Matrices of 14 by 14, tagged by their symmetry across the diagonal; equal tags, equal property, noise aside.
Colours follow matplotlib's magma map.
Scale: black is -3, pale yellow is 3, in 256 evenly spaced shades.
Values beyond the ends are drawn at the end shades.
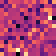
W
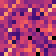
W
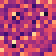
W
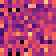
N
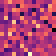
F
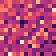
W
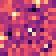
W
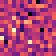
F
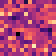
N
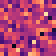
F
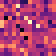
F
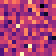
N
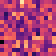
N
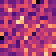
W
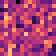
N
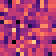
N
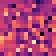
F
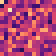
W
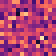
F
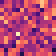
N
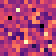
F
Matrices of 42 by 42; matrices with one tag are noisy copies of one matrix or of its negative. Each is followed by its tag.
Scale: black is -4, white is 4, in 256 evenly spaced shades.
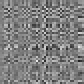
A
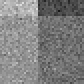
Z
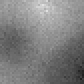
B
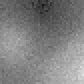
B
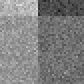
Z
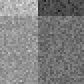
Z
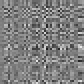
A
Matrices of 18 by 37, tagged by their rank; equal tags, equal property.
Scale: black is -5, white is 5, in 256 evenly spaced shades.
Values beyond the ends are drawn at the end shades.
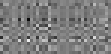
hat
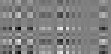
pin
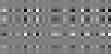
pin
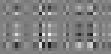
pin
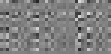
hat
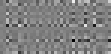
hat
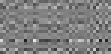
hat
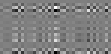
pin
